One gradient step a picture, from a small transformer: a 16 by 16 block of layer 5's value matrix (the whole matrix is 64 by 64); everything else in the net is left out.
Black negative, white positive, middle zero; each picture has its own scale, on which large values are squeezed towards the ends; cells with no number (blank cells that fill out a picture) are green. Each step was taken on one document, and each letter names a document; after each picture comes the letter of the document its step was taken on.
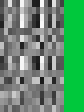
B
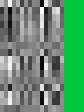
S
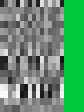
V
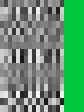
V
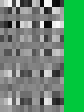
S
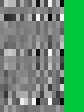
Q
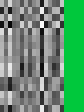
S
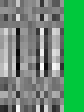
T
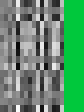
T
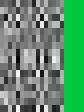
T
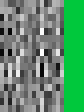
S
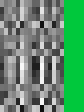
B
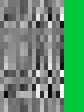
Q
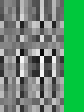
B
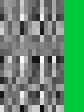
B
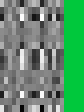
B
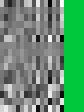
Q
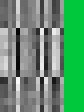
T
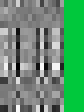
T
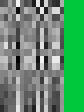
T
